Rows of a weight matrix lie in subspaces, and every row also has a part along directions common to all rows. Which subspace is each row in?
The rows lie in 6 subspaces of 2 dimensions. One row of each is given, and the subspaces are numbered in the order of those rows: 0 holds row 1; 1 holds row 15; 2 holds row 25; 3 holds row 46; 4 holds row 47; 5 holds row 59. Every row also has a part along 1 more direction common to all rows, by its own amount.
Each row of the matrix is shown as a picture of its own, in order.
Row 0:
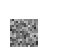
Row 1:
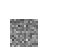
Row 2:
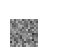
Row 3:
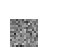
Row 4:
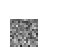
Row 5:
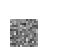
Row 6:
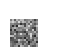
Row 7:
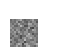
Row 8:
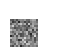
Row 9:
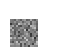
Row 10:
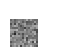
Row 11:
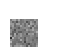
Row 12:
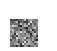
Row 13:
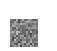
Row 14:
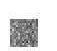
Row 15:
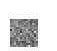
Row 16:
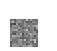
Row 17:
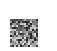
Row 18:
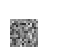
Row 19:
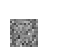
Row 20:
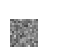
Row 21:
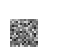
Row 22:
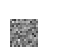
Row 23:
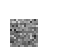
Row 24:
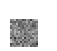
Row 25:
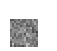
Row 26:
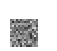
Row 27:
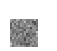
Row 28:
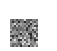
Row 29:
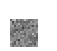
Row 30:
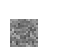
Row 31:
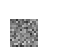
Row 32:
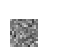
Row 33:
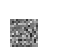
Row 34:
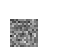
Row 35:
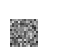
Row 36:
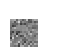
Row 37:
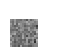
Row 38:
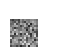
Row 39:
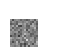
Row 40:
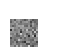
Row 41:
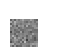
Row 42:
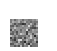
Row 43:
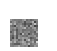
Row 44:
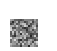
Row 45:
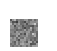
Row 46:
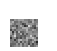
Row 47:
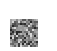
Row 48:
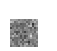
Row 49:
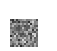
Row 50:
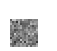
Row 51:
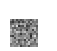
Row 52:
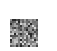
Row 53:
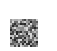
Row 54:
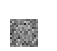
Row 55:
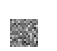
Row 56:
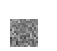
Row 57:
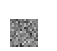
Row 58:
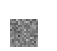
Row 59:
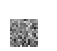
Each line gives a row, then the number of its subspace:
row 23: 0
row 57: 4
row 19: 1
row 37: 5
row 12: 4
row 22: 2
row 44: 3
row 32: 3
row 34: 3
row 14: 1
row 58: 0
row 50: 2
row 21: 4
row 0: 3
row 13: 4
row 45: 2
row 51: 0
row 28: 5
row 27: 2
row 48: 1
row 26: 2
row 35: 2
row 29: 2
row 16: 5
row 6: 0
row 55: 5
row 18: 1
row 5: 5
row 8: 3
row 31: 4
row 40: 1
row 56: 1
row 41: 0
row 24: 0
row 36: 4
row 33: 5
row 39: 0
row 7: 3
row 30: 1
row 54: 1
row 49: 3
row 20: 3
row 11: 2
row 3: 4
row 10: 5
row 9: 0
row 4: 5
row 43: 5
